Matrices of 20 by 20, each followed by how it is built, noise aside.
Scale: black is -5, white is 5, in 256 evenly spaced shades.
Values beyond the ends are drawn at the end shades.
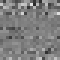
uneven rows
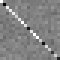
diagonal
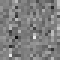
uneven columns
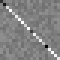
diagonal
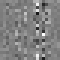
uneven columns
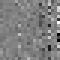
uneven columns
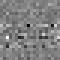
uneven rows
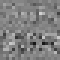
uneven rows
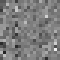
uneven columns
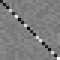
diagonal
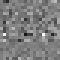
uneven rows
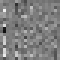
uneven columns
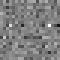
uneven rows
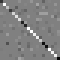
diagonal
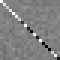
diagonal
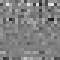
uneven rows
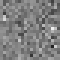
uneven columns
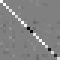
diagonal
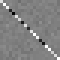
diagonal
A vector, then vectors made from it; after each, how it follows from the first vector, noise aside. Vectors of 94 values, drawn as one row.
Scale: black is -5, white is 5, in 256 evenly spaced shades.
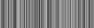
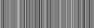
partly zeroed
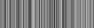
wrapped around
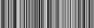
scaled up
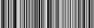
scaled up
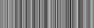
wrapped around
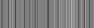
partly zeroed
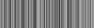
wrapped around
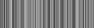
wrapped around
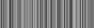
wrapped around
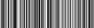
scaled up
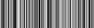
scaled up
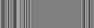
partly zeroed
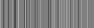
partly zeroed
